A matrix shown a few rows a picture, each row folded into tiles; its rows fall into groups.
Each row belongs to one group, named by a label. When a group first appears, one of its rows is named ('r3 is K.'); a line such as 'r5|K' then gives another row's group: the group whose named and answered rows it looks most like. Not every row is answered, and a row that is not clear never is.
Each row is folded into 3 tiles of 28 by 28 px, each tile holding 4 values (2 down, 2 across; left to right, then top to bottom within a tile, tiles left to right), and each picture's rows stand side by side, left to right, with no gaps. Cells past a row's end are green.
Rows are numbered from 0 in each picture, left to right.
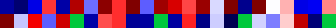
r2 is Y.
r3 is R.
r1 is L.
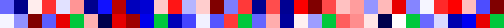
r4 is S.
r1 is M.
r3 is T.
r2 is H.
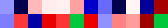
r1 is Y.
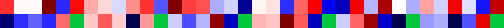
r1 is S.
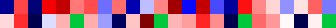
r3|S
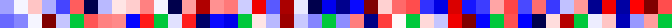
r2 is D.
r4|D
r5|M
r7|T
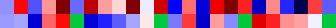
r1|H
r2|T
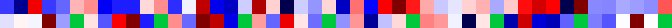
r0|M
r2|M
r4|T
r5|S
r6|L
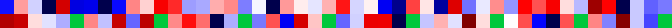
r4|R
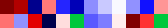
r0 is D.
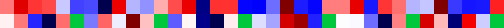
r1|M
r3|M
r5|Y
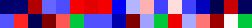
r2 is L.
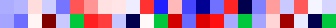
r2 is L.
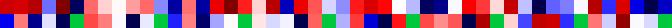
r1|S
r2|T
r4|D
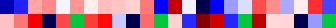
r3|S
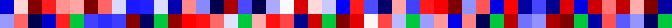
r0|D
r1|R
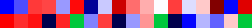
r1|D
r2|H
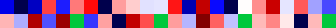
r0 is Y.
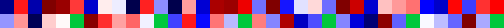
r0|T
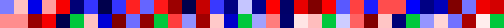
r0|L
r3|T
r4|L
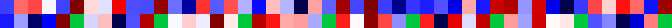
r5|Y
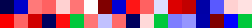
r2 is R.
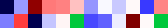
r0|D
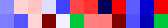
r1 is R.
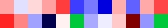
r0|S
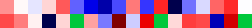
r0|S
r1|Y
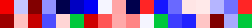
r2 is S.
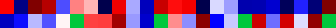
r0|H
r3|Y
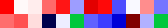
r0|S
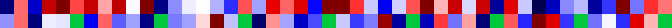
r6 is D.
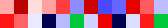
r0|S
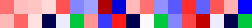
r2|L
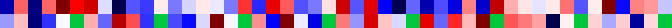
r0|T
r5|Y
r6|S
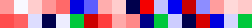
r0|S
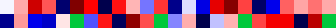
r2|T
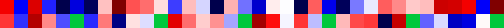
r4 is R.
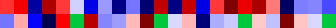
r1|Y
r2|T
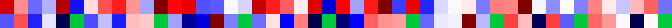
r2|R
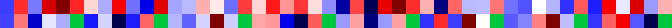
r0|T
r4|T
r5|M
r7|L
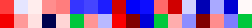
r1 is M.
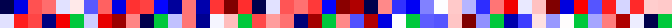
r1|L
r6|H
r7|L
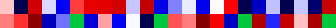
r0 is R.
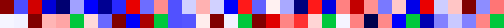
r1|Y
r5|H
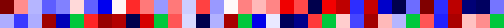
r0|R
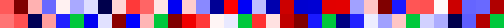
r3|M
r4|H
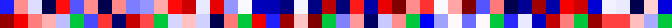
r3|Y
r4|T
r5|H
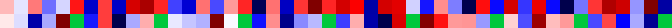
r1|T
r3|T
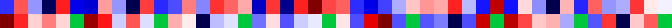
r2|T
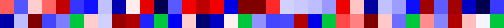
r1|L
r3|R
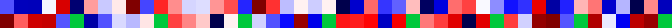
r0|L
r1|H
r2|S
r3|R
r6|M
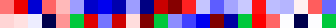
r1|Y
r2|R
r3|S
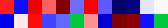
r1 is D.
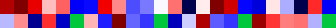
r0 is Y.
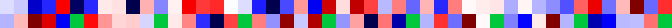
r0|L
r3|Y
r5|M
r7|H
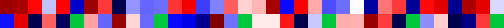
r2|R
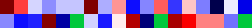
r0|R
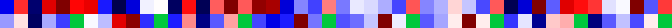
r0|T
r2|T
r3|R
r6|D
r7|H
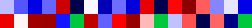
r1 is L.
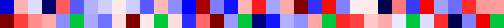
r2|M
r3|H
